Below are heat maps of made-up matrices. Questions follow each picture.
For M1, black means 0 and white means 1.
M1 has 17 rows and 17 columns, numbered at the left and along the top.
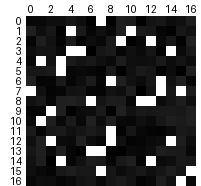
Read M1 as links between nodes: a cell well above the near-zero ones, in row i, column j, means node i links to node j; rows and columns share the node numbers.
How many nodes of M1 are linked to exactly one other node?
6
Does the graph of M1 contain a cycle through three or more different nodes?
no
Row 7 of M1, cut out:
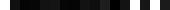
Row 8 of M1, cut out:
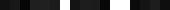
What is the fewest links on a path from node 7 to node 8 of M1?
3
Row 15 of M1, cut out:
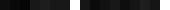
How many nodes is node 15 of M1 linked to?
2
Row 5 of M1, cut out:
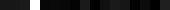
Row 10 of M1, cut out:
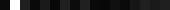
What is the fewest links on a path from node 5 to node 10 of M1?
4
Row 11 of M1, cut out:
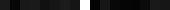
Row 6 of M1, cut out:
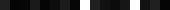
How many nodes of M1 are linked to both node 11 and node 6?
1
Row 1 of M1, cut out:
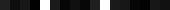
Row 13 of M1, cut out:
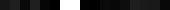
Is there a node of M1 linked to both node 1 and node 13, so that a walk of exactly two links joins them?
no
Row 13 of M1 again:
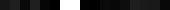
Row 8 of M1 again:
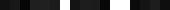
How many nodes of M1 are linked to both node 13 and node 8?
1
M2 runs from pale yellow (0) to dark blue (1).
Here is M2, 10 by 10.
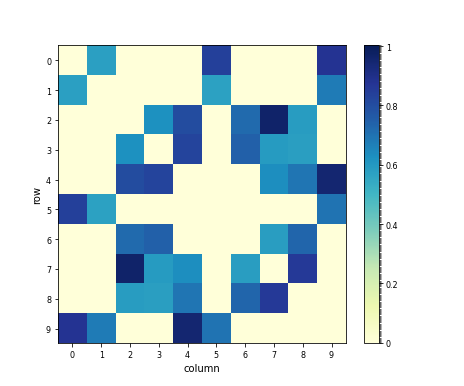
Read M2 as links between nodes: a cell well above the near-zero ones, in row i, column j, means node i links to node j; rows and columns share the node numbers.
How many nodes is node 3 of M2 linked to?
5
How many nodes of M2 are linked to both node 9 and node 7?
1
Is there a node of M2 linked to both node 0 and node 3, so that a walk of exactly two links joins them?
no
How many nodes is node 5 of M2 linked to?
3
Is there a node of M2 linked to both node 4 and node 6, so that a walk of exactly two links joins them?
yes
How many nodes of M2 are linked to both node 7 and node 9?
1
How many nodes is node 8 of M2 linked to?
5
